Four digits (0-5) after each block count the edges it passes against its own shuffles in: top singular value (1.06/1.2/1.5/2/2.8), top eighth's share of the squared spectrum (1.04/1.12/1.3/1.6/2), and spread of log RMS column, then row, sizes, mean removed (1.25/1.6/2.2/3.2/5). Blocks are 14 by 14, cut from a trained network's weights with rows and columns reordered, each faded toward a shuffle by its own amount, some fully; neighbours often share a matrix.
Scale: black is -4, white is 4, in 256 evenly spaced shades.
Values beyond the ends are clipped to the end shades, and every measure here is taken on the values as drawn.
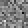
0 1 0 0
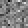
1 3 0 0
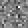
2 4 0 1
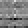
3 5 0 2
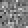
0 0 0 0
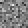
1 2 0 0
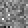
1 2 0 0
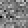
2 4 0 1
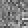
2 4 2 1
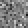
0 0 0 0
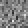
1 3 0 0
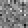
1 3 1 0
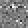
2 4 0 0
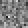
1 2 0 0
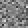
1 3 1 1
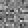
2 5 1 1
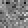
1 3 0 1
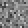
0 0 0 0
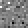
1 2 0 0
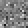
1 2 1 1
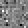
1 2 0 0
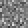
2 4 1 0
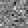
2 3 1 0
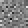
2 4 0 1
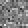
0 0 0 1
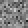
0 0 0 0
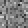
0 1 0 0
